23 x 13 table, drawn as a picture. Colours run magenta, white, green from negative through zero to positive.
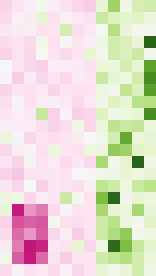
Average level on the scale: 50%. Seam: vertical, 60% of the way across, the right part higher. Ninth with the lowest average: bottom left. Odd patch: lower, in the bottom left.
